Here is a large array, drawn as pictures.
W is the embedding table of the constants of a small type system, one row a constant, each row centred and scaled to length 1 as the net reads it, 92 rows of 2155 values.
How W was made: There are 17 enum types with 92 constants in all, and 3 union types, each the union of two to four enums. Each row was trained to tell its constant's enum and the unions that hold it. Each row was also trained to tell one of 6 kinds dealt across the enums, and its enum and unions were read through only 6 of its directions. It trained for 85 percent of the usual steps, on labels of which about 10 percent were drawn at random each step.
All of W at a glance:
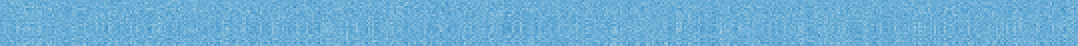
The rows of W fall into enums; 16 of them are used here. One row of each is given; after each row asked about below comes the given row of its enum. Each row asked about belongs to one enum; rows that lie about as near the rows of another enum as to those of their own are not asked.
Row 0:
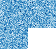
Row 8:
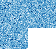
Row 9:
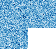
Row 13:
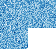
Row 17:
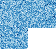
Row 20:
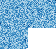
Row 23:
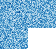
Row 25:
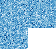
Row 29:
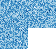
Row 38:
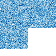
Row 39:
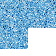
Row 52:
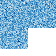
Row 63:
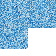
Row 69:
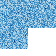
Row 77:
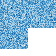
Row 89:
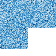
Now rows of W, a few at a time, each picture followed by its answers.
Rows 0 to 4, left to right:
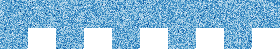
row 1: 38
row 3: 8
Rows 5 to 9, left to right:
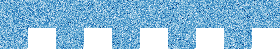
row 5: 52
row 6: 89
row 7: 0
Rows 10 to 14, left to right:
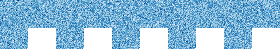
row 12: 29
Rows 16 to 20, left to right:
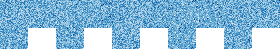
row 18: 13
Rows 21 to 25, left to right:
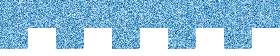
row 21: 25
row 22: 0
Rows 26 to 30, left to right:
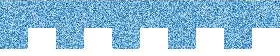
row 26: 77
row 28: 25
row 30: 0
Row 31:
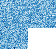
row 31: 38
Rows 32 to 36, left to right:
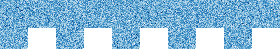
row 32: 52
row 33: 63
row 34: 0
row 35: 52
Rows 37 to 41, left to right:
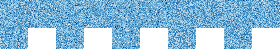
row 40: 9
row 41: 89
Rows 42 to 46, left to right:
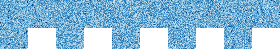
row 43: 25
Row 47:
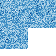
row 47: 38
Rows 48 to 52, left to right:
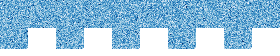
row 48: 9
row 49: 63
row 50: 8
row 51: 9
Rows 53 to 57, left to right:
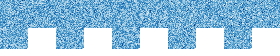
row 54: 20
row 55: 23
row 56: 63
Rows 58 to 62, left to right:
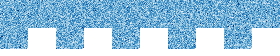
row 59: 63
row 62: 25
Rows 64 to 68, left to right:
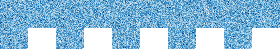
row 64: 23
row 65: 20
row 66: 17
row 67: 9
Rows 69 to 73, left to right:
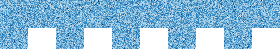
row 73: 9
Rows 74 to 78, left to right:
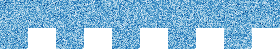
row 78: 25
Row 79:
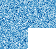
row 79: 20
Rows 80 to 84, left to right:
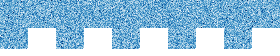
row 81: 0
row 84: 20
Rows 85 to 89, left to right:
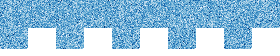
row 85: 63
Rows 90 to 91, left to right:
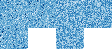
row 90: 13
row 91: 17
